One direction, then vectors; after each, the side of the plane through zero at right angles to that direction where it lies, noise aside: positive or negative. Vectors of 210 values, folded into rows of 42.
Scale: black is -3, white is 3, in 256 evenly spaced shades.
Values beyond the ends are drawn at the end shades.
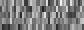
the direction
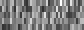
positive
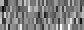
negative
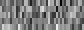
negative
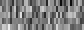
negative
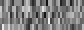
negative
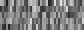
positive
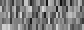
negative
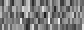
negative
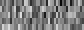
negative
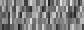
positive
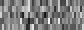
negative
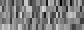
negative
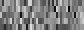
positive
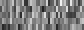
positive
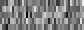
positive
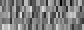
negative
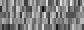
positive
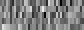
negative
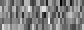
negative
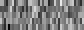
positive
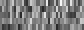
positive
